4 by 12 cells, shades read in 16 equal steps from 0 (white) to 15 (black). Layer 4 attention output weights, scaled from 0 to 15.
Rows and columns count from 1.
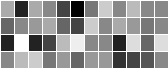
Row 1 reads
5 13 5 7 11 15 8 3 7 4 7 7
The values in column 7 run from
3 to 8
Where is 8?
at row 1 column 7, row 2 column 11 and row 4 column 4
